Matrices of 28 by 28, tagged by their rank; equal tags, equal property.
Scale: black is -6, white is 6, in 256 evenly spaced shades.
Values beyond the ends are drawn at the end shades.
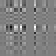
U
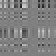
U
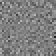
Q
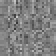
Q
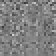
Q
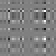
U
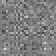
Q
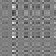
U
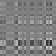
U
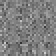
Q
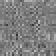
Q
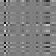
U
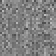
Q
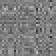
Q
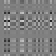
U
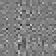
Q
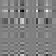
U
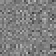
Q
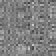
Q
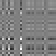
U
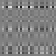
U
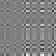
U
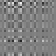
U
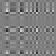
U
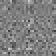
Q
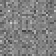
Q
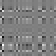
U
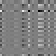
U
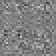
Q
